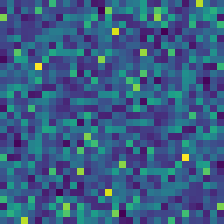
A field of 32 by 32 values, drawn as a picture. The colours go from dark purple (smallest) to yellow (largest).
Grain: fine. Odd rows or columns: none. Symmetry: a half turn. Seam: none. Average level on the scale: 30%.
